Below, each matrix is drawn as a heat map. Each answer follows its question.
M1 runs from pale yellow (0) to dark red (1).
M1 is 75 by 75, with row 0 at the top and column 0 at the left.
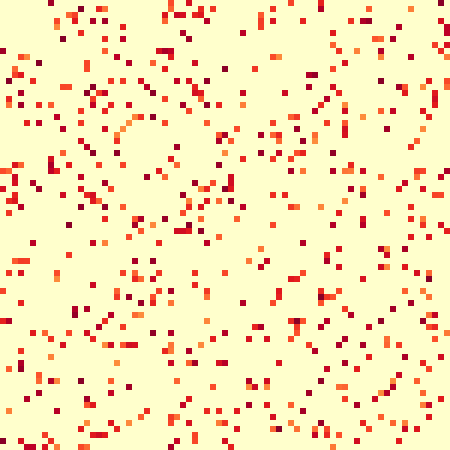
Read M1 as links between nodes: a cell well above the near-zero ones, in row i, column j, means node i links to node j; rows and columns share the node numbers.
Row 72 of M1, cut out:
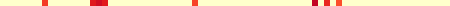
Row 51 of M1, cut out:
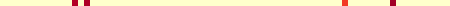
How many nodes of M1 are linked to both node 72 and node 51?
0
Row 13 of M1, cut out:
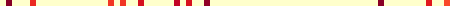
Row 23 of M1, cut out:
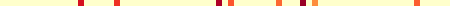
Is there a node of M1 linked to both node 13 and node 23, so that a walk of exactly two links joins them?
no
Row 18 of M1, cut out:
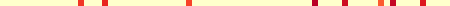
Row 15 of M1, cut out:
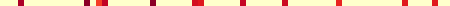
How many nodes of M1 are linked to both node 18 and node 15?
1
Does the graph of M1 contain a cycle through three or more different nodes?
yes
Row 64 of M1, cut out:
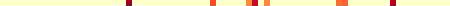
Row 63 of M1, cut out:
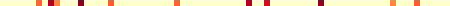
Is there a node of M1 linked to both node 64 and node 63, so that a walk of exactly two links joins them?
yes
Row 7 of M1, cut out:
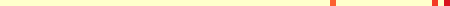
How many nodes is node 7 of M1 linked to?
3
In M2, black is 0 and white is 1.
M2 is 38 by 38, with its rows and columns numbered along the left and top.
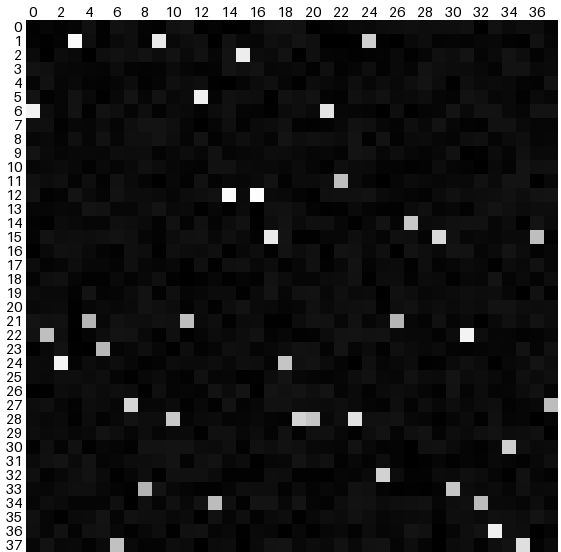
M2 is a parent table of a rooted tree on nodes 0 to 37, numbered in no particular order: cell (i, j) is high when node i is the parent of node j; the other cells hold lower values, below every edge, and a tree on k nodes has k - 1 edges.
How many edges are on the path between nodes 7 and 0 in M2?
4
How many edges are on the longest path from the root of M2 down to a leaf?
20
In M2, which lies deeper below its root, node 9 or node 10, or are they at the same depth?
node 9
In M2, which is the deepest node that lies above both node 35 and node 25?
37
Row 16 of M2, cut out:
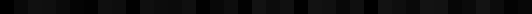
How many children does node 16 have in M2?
0
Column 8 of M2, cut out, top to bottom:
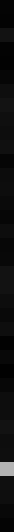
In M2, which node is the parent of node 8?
33
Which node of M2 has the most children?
28
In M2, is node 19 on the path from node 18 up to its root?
no
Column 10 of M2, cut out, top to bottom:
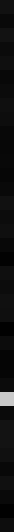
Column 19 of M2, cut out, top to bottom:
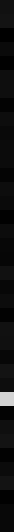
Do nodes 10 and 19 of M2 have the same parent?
yes
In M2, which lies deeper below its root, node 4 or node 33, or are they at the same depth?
node 33
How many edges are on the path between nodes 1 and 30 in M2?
6
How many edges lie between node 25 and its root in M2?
20
